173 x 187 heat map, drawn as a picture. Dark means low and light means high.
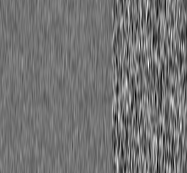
Streaks run downward. A few values lie far out on both sides of the bulk. There is no overall slope. A vertical seam about 60% of the way across splits the table, and the left part is calmer.
